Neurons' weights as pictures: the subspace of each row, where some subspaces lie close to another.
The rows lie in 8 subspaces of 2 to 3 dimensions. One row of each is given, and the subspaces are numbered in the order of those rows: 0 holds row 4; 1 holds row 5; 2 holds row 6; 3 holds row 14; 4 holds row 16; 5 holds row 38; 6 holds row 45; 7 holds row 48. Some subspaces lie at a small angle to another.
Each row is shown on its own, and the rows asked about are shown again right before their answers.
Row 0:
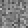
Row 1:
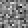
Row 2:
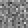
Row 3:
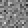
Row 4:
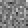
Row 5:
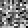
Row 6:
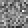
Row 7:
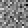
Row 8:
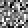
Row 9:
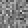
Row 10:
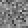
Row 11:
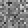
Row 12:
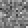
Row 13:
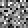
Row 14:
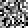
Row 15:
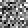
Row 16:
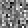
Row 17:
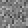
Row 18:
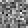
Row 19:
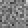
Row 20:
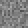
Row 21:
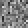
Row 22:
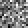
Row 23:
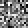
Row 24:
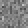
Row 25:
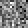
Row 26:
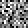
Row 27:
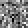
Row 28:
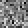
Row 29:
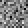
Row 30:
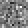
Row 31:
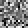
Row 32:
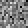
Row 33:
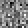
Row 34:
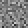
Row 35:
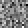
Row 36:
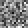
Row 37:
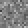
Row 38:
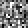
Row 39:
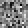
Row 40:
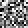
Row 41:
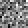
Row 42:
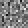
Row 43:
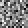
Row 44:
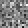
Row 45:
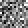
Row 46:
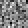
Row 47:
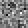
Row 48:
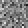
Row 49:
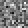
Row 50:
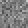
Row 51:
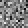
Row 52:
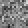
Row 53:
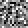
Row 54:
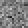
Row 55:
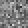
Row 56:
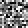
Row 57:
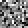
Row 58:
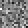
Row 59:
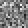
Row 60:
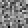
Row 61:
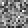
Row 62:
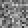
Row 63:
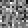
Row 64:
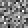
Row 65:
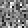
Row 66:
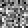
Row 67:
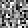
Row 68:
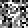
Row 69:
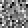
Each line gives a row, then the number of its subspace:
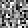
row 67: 4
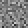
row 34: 1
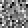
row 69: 7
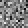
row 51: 0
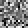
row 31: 3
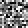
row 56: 1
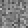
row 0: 1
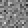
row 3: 6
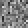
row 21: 0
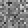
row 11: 6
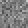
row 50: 3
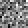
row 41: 7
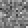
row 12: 1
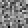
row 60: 3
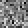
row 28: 2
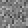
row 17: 3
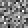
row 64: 3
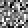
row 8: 4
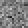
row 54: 4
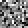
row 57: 2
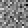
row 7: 7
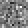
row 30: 5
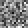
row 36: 2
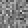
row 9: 3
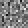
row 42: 0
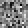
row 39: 5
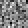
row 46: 7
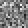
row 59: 5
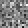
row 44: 4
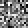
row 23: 6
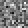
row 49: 2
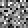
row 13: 3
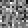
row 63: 0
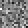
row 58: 1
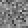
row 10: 2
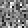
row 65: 4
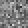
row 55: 5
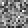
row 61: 2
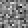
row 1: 5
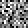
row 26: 3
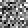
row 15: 6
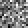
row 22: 7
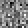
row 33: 4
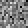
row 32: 4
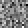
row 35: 7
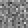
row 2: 6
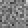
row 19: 0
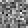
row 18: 2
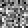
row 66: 1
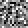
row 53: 5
